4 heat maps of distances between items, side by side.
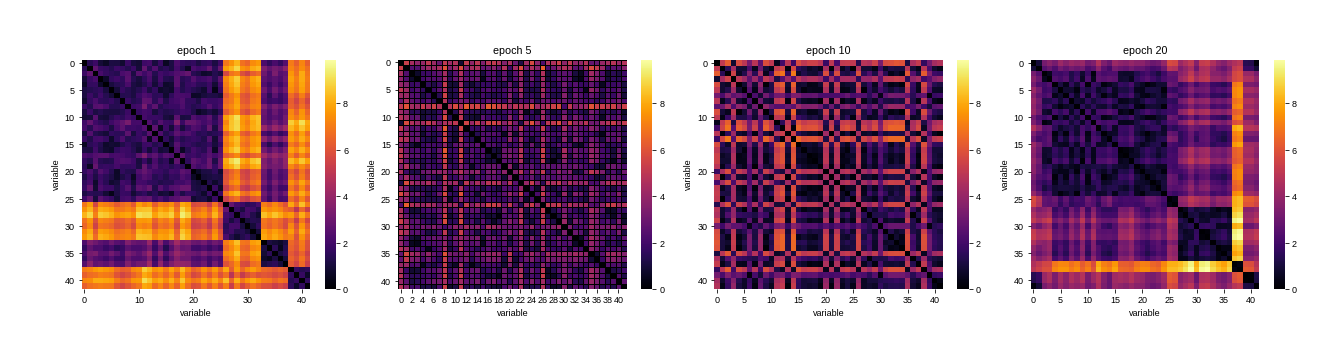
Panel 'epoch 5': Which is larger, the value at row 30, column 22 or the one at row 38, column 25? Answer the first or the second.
the first
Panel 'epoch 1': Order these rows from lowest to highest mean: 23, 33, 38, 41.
23, 33, 41, 38
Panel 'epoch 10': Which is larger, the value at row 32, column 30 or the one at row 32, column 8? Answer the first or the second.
the second
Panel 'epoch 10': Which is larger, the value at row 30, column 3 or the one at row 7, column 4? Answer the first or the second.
the first
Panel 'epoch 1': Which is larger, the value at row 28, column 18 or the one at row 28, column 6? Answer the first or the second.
the first
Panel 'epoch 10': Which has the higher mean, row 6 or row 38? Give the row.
38
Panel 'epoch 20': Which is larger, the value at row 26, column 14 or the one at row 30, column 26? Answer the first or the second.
the second
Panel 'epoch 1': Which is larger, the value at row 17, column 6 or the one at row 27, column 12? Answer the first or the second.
the second
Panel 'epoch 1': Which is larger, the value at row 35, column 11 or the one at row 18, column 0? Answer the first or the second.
the first
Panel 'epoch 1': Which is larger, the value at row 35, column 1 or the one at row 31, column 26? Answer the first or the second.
the first
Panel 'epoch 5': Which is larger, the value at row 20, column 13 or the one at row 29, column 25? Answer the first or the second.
the first
